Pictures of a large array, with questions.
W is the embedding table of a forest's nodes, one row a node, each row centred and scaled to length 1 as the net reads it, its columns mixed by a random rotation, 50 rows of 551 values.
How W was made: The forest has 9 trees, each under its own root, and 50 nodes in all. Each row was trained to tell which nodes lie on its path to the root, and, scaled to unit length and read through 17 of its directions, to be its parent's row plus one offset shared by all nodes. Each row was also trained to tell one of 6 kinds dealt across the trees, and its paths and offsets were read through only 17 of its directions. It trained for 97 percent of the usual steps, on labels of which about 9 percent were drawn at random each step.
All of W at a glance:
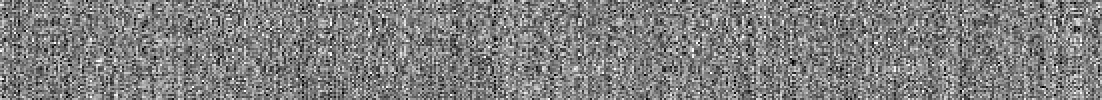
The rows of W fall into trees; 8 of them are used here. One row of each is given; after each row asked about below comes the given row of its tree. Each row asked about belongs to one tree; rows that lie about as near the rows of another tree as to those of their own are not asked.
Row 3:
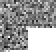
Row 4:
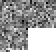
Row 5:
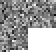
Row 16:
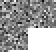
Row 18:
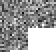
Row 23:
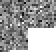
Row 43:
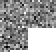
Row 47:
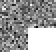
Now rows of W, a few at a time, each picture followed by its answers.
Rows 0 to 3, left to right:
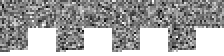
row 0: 18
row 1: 23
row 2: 3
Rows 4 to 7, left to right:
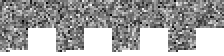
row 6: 3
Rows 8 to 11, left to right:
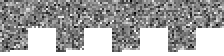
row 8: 18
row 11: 43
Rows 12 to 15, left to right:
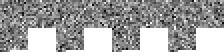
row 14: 5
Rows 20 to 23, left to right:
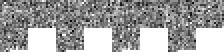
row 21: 16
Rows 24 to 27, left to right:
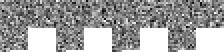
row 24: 3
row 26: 18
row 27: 43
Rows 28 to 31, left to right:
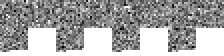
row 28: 16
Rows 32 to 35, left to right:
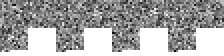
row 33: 23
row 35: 23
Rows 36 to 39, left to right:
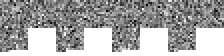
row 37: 47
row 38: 3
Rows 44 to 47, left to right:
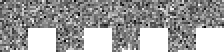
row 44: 5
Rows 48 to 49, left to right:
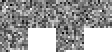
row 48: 4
